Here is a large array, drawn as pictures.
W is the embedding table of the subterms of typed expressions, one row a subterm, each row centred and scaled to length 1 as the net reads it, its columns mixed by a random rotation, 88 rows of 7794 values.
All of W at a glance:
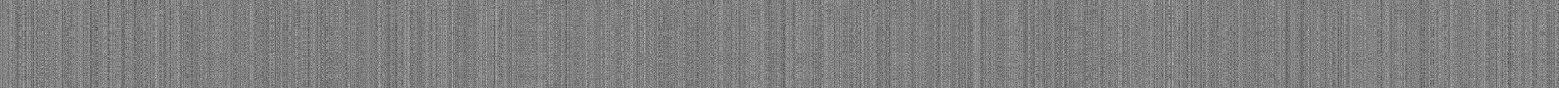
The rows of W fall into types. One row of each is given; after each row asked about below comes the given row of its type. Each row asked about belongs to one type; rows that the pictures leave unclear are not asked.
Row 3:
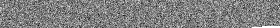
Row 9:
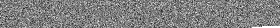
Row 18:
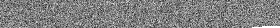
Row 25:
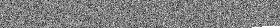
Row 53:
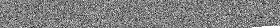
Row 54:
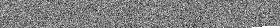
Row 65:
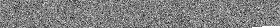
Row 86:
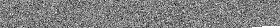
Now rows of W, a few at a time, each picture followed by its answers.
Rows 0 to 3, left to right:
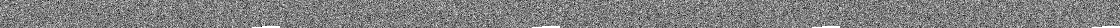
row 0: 54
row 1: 3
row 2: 3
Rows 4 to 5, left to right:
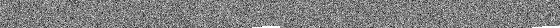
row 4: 65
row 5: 9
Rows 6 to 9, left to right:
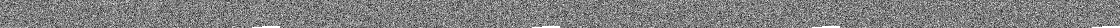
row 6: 18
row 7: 25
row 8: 3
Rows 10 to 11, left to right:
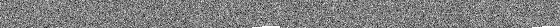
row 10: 65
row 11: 65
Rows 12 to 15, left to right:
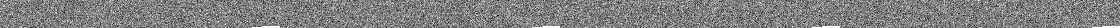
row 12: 53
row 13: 65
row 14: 54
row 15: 3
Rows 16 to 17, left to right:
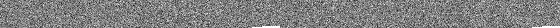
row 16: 9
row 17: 65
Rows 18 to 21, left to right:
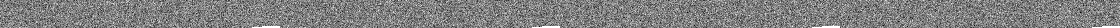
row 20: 25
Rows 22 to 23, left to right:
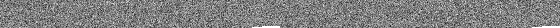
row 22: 18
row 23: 86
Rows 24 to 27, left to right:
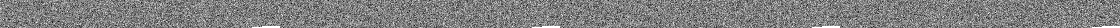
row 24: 3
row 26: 25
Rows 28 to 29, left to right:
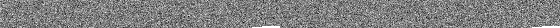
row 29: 86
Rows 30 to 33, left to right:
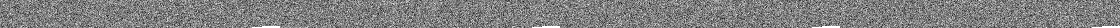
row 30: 86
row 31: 18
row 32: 54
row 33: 53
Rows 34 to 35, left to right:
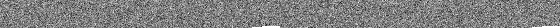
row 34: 54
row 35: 86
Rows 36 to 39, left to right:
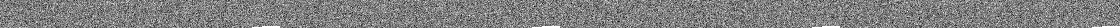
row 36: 18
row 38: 25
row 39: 3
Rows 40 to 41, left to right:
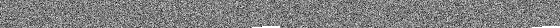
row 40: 9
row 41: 86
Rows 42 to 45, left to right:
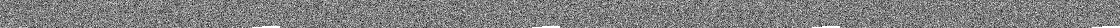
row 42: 18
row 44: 54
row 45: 9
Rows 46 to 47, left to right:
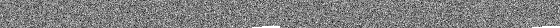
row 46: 25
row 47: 3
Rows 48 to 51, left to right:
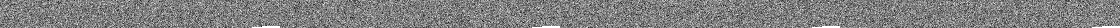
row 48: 54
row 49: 65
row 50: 86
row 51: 18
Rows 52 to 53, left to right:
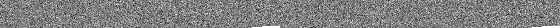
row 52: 9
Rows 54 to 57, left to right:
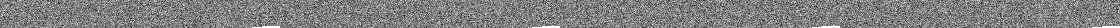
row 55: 3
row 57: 3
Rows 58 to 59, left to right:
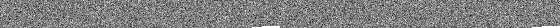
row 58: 53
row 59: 53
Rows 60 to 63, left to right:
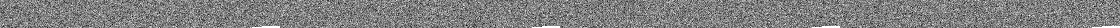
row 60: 86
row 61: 54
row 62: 53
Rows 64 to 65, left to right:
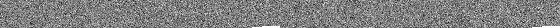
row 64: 9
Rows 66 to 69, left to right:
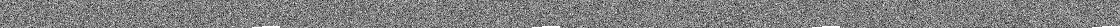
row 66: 25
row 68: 86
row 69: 65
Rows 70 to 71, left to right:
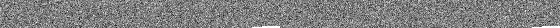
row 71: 53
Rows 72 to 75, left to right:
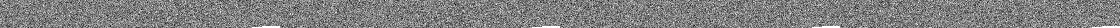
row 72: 86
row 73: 86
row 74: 25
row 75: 86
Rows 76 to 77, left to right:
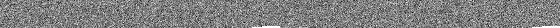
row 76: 54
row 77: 18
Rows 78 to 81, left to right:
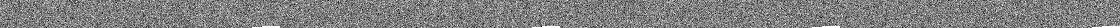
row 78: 65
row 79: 54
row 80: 53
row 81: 25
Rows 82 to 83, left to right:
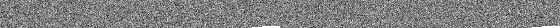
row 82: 86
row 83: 53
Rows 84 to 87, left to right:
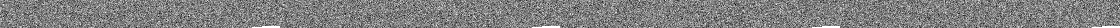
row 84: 3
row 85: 3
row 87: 3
